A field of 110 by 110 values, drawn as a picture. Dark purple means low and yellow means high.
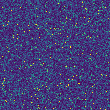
Odd rows or columns: none. Slope: none. Histogram: skewed, a long tail of high values. Grain: fine. Seam: none. Average level on the scale: 20%.
